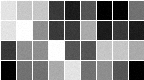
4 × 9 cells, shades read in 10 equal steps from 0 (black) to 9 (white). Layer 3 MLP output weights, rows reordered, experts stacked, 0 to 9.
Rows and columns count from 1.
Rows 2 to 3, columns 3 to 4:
5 2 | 5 9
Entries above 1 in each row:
6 7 9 7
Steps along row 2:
up down down same up down up down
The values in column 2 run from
4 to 9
